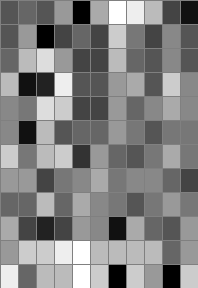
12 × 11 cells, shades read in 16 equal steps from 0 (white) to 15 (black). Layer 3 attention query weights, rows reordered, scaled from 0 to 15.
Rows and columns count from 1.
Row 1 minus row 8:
4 3 -1 -2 8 0 -8 -6 -3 2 3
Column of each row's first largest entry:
5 3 5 2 5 2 5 3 8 7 10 7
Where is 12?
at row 7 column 5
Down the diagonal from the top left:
10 6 2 1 11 9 9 7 8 10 6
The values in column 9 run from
4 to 11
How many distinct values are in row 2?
8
